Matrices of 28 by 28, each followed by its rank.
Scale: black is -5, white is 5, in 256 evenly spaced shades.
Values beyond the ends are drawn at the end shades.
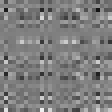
two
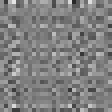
three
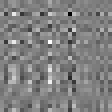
two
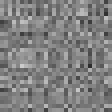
three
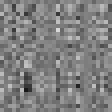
three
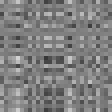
two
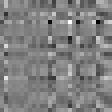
two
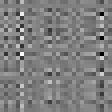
two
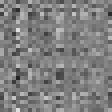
three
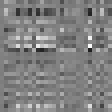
two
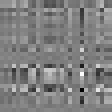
two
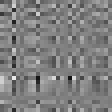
two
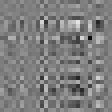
two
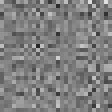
three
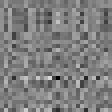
three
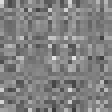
three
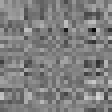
three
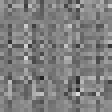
three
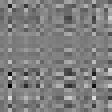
two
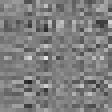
three
